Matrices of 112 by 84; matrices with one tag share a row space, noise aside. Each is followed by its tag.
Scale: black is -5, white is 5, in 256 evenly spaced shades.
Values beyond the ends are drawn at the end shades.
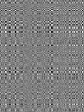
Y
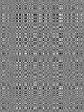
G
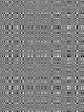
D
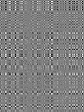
Y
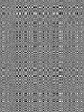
G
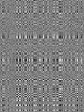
G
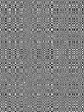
Y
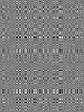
G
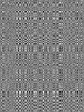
G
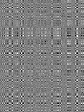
D
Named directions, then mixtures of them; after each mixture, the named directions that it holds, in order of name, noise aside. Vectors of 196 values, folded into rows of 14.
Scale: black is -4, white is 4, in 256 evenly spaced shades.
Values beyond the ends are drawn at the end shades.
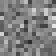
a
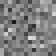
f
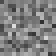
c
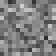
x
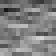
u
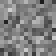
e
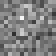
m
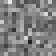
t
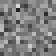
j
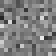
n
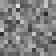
j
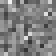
t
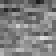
u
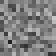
a, c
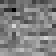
c, u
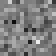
e, f, t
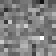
e, n, u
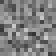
c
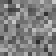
e, j, t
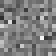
n
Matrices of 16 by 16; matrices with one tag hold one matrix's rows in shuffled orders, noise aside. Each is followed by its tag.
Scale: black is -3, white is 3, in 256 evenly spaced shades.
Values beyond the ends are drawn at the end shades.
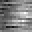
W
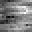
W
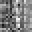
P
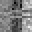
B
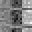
B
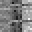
B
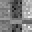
B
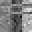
B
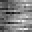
W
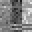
B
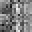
P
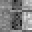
B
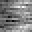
W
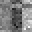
B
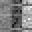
B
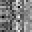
P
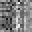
P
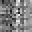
P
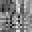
P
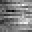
W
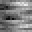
W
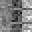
B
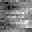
W
